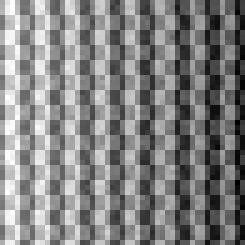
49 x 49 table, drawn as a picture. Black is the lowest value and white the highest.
Overall the values sit about 50% of the way up the scale. There is an overall slope up to the left. Upright stripes repeat 8 times across the table.
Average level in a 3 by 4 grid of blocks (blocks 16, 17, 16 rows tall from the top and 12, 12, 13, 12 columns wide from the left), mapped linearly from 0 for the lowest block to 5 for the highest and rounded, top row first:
5320
5320
5320
